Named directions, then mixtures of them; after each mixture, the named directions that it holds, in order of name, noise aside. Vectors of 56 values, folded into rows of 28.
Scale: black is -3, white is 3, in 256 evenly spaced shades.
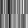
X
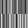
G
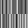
G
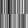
X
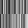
G, X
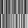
G, X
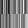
G, X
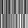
G, X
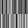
G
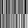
G, X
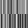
G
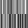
G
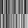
G, X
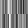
G, X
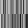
G, X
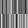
G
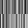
G, X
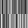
G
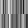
X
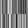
G, X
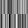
G, X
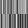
G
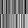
G, X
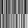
G, X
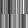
X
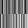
G, X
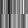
X
